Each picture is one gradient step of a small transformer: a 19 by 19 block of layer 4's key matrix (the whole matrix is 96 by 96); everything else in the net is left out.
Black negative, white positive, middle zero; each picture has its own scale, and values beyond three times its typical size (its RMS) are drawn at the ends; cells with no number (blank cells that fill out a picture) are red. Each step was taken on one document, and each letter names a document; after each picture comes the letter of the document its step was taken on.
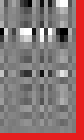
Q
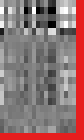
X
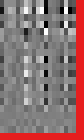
X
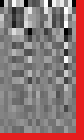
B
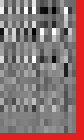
X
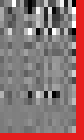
B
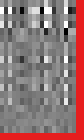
X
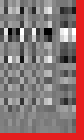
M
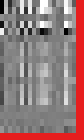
X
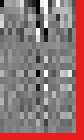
Q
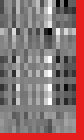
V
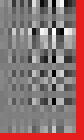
Q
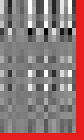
Q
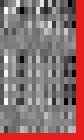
V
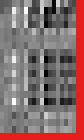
V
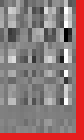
M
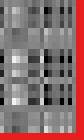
V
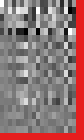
B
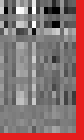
X
